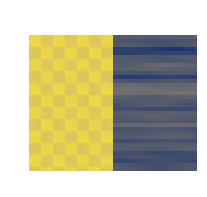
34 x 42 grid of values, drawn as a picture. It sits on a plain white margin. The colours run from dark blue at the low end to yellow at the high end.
It is made of 1 by 2 panels. Panel 1,1: very high, checkered, faint in contrast. Panel 1,2: low, streaked across.
